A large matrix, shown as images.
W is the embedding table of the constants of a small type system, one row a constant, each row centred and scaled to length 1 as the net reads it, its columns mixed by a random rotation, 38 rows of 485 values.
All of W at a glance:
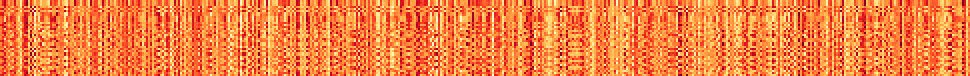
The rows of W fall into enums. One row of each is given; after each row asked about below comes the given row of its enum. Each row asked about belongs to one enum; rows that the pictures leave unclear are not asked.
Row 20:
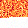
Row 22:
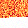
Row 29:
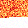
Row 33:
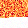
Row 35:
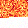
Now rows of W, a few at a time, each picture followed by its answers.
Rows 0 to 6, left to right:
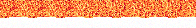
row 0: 29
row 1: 29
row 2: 29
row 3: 33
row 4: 20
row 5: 33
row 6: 20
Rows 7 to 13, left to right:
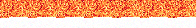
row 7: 20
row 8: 35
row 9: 35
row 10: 35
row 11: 29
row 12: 20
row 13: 29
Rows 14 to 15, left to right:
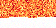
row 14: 35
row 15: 22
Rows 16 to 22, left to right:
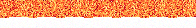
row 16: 29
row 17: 33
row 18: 22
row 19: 35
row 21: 22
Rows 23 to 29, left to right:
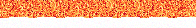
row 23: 35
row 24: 33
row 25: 20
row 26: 33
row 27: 33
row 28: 20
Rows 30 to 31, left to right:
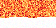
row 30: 33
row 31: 29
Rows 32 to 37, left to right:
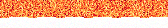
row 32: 20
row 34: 22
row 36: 29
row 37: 20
